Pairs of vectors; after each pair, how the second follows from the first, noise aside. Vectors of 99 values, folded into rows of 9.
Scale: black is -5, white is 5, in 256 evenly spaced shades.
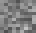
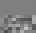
partly zeroed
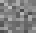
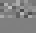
partly zeroed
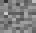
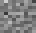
negated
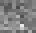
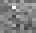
reversed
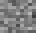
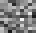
scaled up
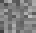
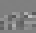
partly zeroed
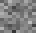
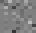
partly zeroed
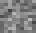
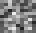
scaled up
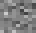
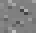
partly zeroed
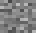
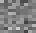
reversed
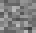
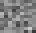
negated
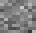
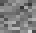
negated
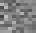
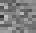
copied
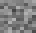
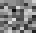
scaled up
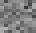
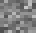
negated
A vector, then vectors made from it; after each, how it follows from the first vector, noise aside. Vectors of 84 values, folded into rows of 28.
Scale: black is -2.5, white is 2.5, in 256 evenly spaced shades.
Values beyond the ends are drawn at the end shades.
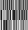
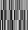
sign-scrambled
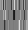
partly zeroed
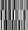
sign-scrambled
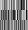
reversed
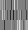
partly zeroed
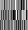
reversed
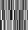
sign-scrambled
